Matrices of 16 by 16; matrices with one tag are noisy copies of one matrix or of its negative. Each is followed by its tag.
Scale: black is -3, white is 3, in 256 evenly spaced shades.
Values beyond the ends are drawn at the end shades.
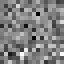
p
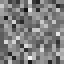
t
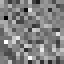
t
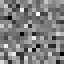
p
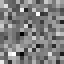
p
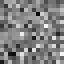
p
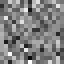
t
